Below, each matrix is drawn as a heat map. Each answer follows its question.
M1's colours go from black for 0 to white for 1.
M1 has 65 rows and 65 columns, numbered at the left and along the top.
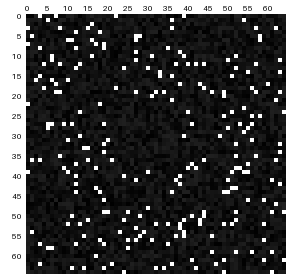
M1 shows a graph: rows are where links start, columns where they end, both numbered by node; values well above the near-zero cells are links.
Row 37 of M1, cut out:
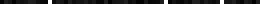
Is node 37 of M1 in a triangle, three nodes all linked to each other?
no
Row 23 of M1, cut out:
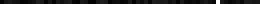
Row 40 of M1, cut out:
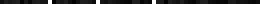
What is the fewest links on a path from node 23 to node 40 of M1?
5
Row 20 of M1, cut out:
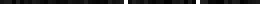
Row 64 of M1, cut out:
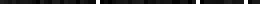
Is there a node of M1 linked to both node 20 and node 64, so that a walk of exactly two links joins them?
yes
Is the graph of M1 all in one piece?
no
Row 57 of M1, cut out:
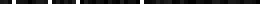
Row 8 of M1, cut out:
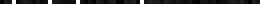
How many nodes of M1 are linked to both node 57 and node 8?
4
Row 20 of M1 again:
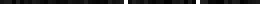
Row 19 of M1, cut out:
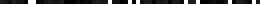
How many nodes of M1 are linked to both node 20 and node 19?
1
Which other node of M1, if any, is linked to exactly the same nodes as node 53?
node 9
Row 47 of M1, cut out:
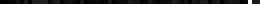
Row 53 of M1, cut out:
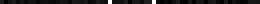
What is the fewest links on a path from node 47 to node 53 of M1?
6
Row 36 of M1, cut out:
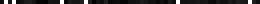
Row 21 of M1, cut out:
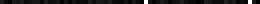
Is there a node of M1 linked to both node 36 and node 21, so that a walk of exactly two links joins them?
yes
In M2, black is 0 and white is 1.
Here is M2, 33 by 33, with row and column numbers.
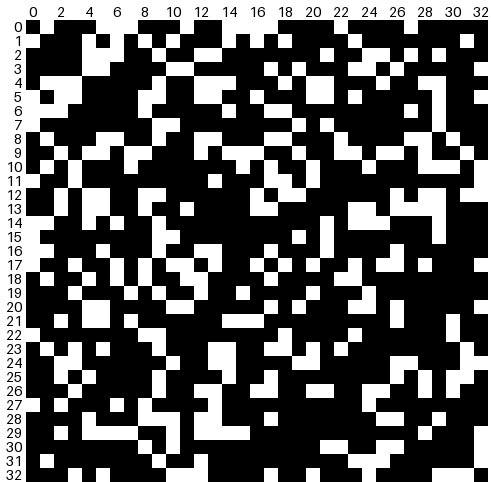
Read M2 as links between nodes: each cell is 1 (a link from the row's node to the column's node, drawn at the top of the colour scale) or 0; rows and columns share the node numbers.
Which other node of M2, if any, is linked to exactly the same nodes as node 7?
node 15
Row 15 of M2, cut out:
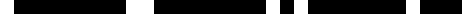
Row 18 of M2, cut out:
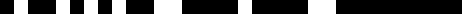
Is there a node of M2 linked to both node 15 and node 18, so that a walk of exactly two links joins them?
no
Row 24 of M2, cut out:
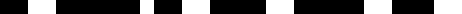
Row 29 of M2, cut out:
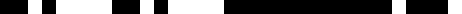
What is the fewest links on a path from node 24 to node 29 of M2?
2
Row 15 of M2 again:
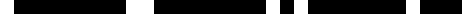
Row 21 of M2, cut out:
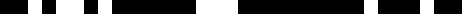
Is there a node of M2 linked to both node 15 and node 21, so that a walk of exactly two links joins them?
no
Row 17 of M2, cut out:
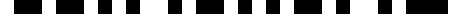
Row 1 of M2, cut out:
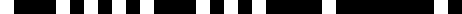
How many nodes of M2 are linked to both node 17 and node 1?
7
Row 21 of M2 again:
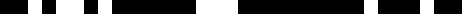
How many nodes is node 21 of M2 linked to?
9
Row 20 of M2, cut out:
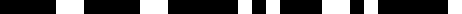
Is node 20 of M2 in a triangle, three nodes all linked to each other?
yes
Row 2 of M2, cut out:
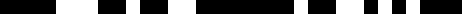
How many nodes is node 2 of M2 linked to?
11
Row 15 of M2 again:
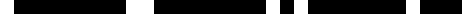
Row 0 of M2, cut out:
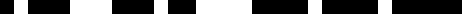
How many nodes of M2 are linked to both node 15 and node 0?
0
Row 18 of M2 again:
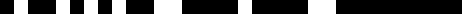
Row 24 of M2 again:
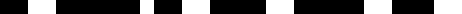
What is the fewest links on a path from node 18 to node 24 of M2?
3
